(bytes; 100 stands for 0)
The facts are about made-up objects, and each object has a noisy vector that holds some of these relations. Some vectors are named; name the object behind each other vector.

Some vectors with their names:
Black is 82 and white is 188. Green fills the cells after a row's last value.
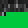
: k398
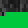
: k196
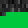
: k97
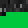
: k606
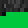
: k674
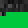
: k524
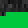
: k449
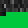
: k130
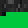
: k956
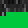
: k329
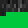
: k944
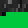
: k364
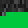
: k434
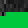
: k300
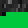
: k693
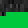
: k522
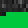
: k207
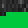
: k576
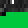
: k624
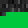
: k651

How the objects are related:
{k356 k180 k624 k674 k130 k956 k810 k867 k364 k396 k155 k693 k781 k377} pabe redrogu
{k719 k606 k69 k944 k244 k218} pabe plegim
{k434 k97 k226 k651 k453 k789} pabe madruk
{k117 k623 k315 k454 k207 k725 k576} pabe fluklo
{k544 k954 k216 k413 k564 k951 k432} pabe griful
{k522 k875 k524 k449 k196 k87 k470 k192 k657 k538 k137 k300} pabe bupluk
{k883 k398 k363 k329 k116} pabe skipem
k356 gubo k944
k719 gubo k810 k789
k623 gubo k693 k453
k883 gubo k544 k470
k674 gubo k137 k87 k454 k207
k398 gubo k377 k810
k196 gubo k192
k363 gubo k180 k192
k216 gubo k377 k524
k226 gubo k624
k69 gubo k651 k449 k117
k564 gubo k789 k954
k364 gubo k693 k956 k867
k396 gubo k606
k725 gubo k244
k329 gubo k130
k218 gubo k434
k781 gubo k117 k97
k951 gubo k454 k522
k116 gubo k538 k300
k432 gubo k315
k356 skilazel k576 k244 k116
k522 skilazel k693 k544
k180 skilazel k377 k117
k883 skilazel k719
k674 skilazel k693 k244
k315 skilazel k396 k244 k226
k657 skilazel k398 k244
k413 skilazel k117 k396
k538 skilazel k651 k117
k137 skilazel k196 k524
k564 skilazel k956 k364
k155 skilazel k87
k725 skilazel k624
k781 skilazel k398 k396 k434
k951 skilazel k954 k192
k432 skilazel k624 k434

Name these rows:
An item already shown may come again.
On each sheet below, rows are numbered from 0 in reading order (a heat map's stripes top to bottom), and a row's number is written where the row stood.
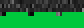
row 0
k377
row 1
k674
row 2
k216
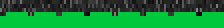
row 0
k315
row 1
k218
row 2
k951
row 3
k810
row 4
k244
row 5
k116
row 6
k951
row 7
k606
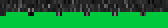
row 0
k944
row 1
k606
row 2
k883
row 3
k719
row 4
k244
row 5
k470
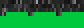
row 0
k363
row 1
k432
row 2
k789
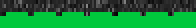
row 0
k454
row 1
k944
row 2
k226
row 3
k725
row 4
k396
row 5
k524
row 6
k453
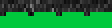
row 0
k117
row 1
k623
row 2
k69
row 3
k69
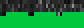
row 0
k781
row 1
k356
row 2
k398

